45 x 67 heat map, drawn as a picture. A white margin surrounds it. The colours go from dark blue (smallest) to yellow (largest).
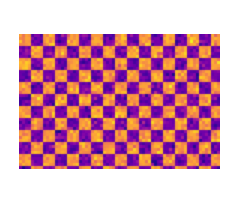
Slope: none. Histogram: two levels. Grain: checkered. Average level on the scale: 50%.
